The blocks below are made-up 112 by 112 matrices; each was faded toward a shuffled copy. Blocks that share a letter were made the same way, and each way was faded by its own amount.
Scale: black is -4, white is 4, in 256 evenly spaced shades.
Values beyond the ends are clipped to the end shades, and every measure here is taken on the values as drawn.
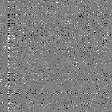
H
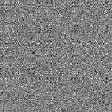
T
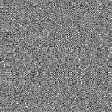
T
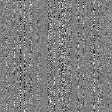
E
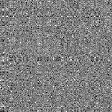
T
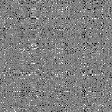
H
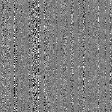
E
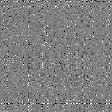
H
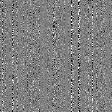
E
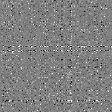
H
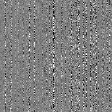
E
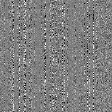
E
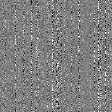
E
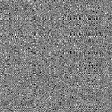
T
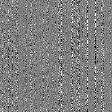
E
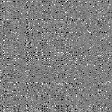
H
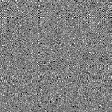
T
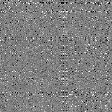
H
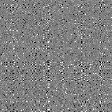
H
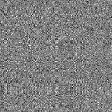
T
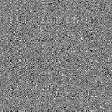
T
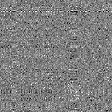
T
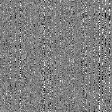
E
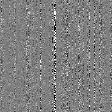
E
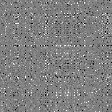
H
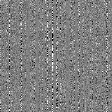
E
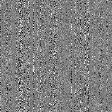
E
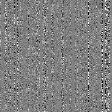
E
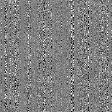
E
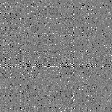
H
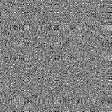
T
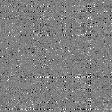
H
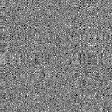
T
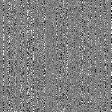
E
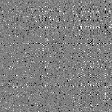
H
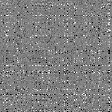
H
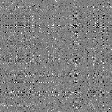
H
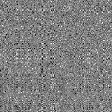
T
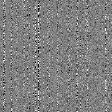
E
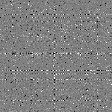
H
